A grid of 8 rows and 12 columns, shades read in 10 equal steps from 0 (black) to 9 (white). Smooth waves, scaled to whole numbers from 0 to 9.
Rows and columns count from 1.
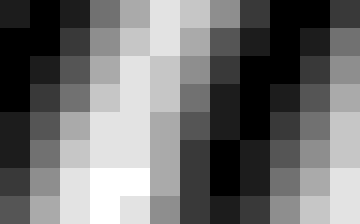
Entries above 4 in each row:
4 4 5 4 5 6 7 8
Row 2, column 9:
1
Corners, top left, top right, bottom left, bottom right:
1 2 3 8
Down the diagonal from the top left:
1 0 3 7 8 6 2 1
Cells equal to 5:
8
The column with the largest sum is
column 5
